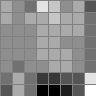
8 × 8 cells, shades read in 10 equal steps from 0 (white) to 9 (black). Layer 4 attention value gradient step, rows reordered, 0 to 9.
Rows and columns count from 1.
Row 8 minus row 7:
1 0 0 2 2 2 0 -1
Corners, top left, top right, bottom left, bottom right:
3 6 6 0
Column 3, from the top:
5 3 4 4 4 4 5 5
